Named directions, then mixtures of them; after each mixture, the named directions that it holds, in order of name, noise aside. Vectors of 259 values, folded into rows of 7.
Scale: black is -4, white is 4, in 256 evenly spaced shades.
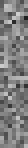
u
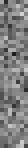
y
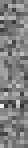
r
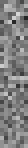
u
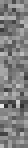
r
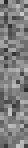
y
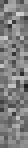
u, y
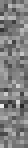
r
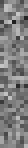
u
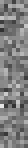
r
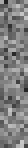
y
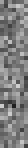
r, y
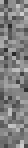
y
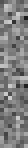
u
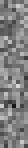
r, y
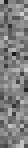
y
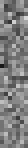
u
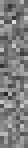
r, u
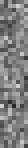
r, y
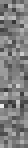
r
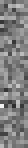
r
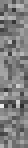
r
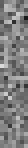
u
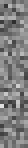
r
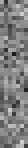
y
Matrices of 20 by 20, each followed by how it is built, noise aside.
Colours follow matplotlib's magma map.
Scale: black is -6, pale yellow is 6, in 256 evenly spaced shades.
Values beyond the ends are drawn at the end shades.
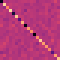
diagonal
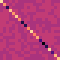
diagonal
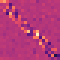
banded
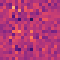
low rank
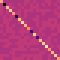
diagonal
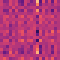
low rank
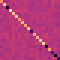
diagonal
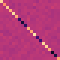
diagonal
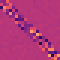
banded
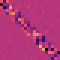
banded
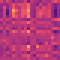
low rank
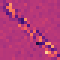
banded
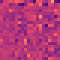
low rank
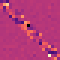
banded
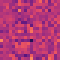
low rank
